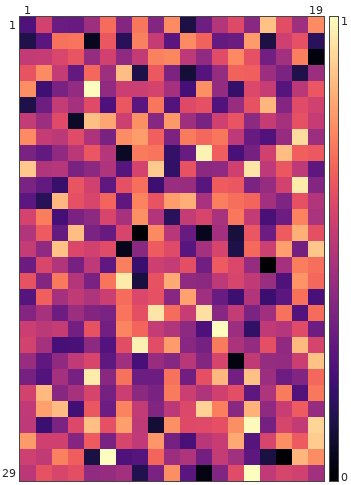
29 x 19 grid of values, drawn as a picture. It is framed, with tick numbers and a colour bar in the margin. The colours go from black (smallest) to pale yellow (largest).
Stripes: none. Odd rows or columns: none. Mirror symmetry: none. Slope: none. Average level on the scale: 50%.
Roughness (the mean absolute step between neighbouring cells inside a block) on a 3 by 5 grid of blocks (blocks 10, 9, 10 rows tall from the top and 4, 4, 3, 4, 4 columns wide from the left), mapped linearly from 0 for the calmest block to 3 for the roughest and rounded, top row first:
12311 | 22112 | 02121
